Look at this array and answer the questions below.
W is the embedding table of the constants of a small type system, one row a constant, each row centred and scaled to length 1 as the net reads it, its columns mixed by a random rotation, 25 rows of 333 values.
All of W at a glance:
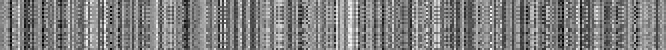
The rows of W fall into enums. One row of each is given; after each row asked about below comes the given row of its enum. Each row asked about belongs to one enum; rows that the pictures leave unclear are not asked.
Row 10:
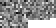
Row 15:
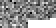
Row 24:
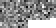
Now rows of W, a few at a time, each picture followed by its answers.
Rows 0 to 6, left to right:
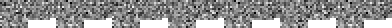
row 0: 10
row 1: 15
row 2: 10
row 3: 24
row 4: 15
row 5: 24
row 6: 15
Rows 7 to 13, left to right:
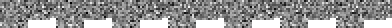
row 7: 24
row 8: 15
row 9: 24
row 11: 24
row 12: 10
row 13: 10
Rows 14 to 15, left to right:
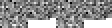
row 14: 15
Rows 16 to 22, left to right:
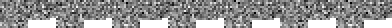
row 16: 24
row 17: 10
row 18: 15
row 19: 10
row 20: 15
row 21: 24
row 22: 15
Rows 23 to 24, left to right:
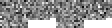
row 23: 10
